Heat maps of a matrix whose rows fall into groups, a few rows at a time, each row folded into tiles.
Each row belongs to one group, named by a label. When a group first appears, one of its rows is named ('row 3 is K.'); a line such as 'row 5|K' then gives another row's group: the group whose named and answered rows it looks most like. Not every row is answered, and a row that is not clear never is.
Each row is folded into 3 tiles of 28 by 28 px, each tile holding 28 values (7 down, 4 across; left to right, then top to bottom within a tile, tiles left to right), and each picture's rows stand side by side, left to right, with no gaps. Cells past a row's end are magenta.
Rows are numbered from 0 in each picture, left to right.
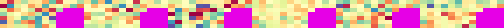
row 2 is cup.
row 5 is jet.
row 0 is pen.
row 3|pen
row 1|cup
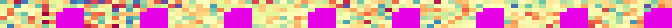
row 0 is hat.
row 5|hat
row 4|pen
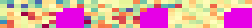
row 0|jet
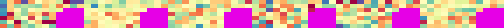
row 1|jet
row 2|cup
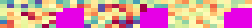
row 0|jet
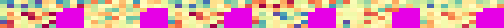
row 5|jet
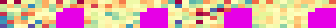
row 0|cup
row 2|pen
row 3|cup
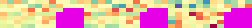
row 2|jet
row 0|cup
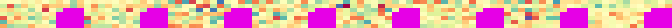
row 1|pen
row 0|pen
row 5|cup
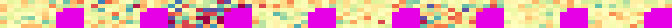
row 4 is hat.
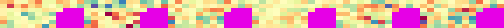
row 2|pen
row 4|hat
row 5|pen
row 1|jet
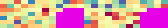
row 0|hat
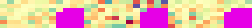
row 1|hat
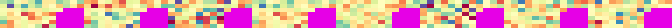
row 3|jet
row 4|hat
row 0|jet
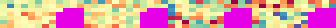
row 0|jet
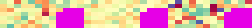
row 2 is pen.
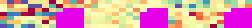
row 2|jet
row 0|cup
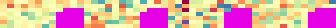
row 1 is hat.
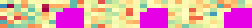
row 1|hat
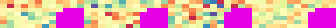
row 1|jet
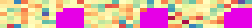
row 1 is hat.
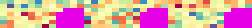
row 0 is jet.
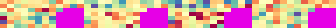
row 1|jet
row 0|pen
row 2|jet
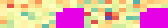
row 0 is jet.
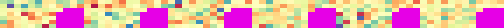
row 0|jet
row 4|cup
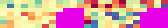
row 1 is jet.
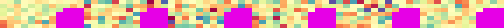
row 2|pen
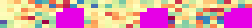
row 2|pen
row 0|hat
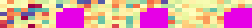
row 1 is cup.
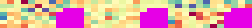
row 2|jet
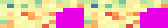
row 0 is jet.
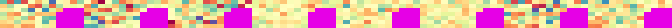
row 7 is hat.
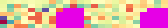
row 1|pen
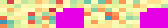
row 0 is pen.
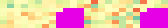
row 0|jet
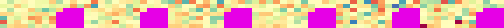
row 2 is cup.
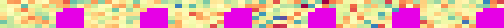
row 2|jet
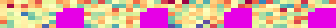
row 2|cup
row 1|cup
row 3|cup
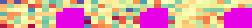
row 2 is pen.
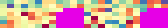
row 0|jet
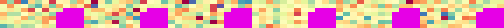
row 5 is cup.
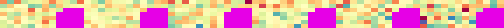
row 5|pen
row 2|cup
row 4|pen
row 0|cup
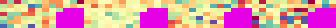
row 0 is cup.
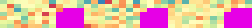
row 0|hat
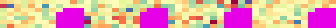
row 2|hat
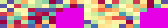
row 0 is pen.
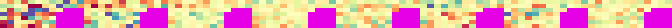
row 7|pen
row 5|jet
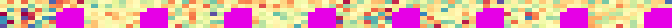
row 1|jet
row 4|pen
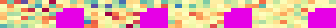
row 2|jet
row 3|pen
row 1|jet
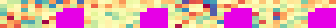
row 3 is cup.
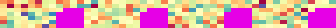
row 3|pen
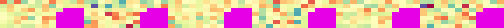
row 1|jet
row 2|pen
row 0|cup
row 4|cup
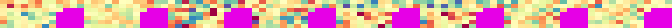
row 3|pen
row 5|jet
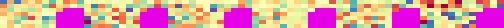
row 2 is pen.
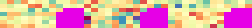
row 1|pen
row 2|jet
